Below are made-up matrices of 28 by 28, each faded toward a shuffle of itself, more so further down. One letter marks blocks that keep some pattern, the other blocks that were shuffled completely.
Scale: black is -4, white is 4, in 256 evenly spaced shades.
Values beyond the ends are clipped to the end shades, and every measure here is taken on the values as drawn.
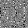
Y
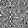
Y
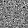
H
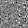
Y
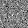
H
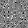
Y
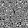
Y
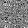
Y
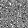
H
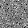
H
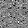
Y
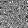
Y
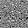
Y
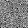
Y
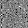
Y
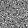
H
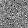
H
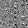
Y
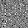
Y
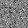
H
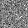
H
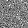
H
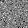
H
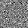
Y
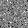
H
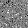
H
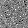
H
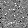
H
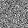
H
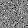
H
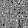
Y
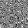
Y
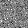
H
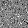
H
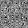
Y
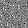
Y
